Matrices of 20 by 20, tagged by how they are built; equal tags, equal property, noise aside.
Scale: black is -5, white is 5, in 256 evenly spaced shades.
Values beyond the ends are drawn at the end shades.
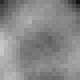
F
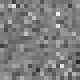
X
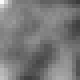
F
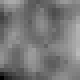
F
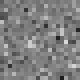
X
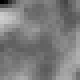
F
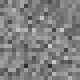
X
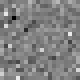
X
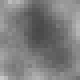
F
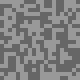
X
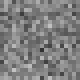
X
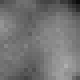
F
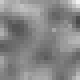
F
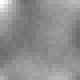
F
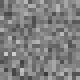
X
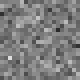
X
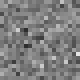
X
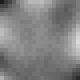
F
